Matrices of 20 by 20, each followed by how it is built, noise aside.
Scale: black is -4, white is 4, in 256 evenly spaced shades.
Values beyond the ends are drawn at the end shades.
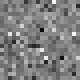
noise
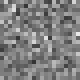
noise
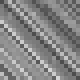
Toeplitz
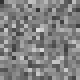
noise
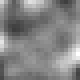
smooth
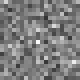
noise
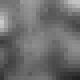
smooth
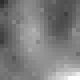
smooth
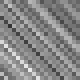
Toeplitz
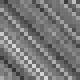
Toeplitz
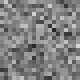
noise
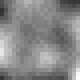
smooth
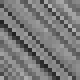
Toeplitz
